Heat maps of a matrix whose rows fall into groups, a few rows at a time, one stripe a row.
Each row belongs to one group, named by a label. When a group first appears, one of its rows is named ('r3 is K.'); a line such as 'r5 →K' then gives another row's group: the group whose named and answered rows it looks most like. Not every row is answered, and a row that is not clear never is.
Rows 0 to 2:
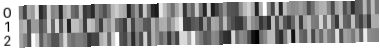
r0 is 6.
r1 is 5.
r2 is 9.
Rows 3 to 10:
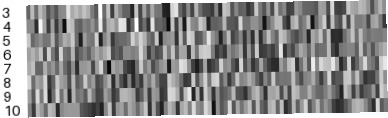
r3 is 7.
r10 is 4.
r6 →4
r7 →5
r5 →4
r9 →6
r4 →9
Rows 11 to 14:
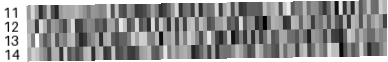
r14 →5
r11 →7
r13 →4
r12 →9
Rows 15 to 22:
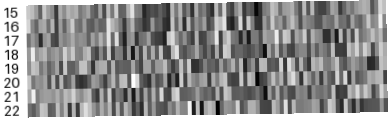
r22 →6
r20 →9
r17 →7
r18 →7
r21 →7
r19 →5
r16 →9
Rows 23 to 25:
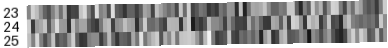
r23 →5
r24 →6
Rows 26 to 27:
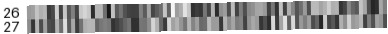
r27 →6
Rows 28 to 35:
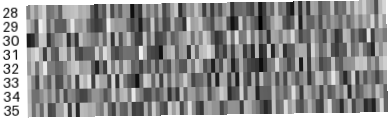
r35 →6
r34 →9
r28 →7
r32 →7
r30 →6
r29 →9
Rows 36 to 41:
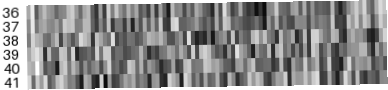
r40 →4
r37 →7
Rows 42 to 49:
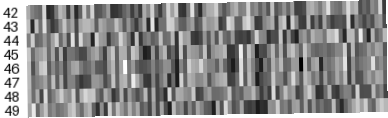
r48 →6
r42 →6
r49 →7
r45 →9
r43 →6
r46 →9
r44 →5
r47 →9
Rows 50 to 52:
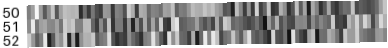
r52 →6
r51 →7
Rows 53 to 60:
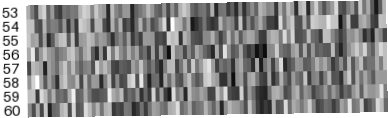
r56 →7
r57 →4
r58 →4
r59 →9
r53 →5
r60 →6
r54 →5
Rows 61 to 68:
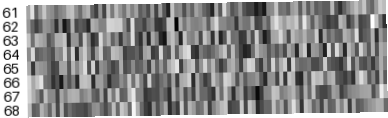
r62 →9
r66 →5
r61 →7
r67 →7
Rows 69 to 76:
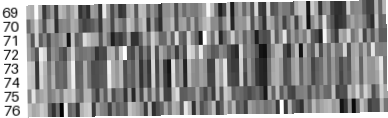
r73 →9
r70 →4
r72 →9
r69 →4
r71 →6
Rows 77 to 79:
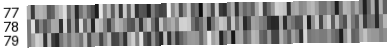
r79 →4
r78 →5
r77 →6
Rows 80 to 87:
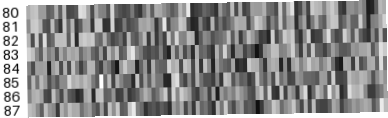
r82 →6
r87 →7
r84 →6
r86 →5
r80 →5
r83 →7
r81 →5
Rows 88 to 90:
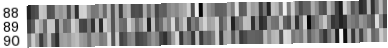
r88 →6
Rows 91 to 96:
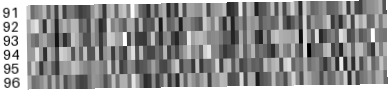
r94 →4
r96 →9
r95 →7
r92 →4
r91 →9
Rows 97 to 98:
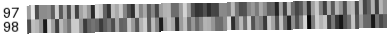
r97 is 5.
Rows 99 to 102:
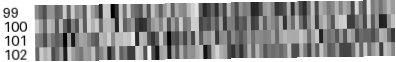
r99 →5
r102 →4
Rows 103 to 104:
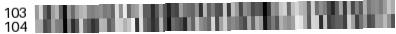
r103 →7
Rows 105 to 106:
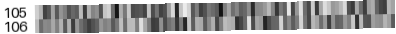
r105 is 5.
